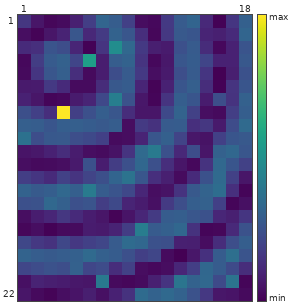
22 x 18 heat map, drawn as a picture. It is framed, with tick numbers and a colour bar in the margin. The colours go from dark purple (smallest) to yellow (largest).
Ninth with the highest average: middle left. Average level on the scale: 20%. Rings: centred on the top left. Odd rows or columns: none.
